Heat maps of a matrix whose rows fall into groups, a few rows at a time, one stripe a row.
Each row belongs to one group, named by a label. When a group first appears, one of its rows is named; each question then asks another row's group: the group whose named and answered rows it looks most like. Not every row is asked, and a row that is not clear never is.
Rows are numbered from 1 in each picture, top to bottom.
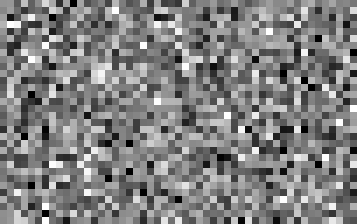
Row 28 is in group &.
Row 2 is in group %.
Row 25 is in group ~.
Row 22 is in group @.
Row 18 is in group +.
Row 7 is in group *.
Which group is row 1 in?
*
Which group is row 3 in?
*
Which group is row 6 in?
%
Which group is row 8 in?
@
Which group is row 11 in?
@
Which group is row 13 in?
%
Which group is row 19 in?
+
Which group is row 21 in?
~
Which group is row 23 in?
%
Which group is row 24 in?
%
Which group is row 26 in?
+
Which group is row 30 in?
*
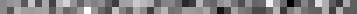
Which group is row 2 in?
~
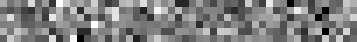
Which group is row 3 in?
%
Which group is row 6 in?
+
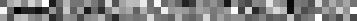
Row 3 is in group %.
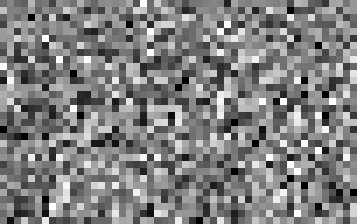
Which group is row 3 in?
&
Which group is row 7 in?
%
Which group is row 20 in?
+
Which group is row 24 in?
&
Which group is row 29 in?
+
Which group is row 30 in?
%
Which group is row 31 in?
%
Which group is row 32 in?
*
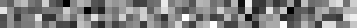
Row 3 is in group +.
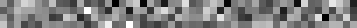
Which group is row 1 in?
@
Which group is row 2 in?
~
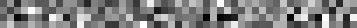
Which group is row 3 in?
%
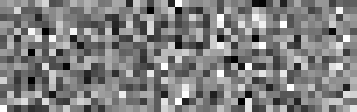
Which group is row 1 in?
~
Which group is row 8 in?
&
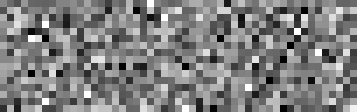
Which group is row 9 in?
@
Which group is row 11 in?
&
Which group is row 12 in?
@
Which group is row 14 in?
~
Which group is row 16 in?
+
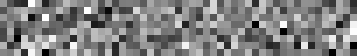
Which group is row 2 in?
~
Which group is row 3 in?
*
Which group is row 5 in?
+
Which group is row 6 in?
*
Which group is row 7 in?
@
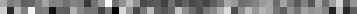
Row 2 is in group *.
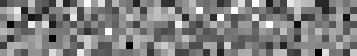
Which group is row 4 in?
*
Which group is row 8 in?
%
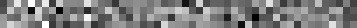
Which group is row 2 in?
&
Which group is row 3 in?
~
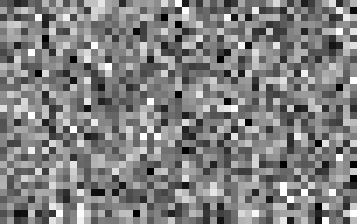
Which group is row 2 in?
@
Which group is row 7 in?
+
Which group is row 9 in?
~
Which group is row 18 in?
+
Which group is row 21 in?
%
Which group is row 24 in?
@
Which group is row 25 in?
%
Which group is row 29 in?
&
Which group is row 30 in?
%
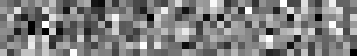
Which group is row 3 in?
%
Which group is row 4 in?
*
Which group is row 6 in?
*
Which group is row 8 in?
@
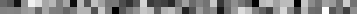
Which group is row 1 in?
*
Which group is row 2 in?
%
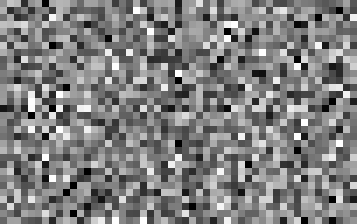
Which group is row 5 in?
~
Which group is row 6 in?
+
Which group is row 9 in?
*
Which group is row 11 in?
~
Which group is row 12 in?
+
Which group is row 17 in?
&
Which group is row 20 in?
+
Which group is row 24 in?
+
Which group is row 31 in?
*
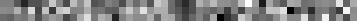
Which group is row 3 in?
%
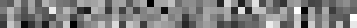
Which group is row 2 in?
+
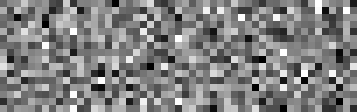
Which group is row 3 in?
+
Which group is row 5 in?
@
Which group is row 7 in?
*
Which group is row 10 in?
%
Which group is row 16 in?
@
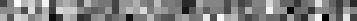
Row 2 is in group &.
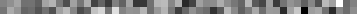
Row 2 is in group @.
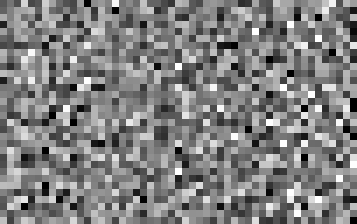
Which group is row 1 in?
*
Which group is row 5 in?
@
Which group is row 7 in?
%
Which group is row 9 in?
@
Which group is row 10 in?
*
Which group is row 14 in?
&
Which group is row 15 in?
@
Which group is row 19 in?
&
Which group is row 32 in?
@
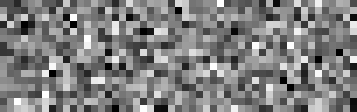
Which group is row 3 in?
@
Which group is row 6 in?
~
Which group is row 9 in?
%
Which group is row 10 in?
+
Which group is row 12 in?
@
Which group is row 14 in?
*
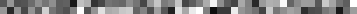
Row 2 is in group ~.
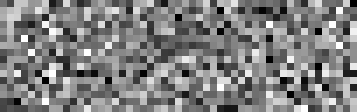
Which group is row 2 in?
~
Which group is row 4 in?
*
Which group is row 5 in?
%
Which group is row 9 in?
&
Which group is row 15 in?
*
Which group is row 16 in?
%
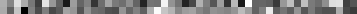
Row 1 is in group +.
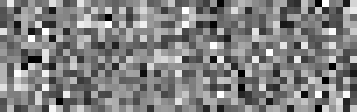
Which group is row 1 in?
%
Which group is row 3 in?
~
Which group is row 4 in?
+
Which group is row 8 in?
*
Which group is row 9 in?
*
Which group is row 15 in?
&
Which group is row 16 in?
%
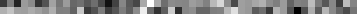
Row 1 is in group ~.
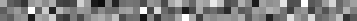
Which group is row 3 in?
&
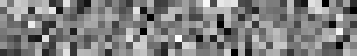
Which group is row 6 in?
*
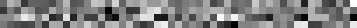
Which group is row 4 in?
%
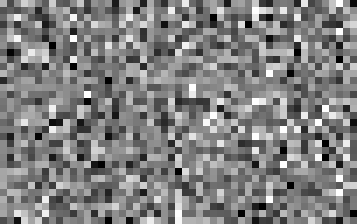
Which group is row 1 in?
@
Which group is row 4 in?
+
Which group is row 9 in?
@
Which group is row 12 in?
~
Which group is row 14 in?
~
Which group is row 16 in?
%
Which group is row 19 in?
+
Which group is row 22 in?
@
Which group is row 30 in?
~
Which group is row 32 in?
~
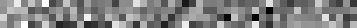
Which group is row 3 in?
~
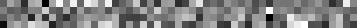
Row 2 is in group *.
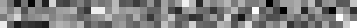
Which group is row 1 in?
&
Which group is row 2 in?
@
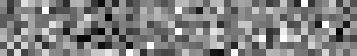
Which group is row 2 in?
*
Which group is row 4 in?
%
